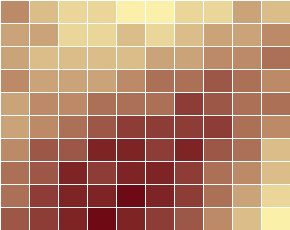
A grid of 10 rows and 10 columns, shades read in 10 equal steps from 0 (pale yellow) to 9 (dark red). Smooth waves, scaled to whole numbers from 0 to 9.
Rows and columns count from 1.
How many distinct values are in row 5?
5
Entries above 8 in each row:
0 0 0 0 0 0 0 0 1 1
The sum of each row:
15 23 30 42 49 55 60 60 61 57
